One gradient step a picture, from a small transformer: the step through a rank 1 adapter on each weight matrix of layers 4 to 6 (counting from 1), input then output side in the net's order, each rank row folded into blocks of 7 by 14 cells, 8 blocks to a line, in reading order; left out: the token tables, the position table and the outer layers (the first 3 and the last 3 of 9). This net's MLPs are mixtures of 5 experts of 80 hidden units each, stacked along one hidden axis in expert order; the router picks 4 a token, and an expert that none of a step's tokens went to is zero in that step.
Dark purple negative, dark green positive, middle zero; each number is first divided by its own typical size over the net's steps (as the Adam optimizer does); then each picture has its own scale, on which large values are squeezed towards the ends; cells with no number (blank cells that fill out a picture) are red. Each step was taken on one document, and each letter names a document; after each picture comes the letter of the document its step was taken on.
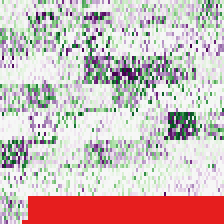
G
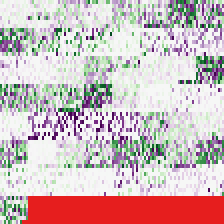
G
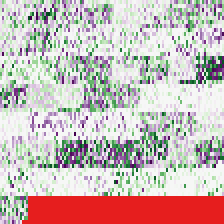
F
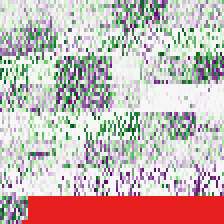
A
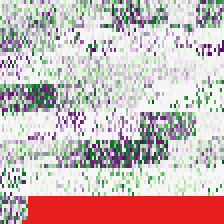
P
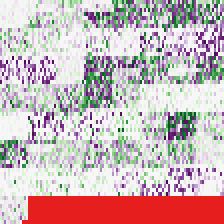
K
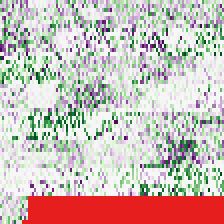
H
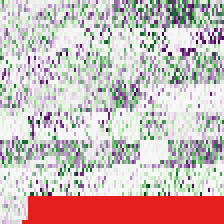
H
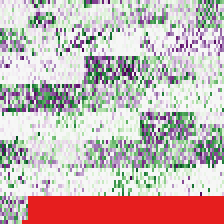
G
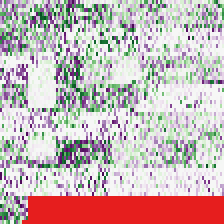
A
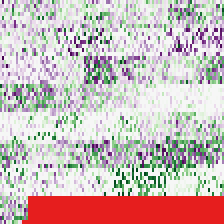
G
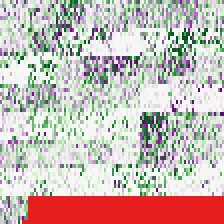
G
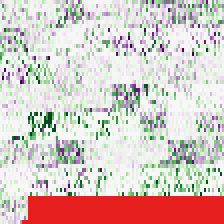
H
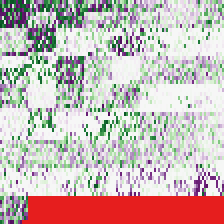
A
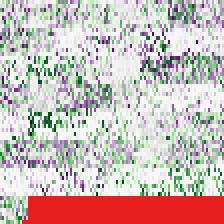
H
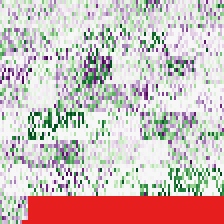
H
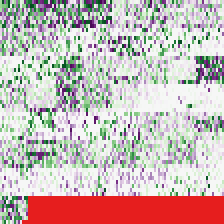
A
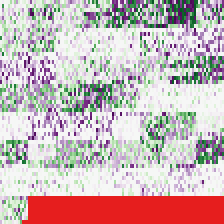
K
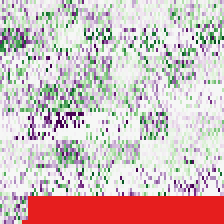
H
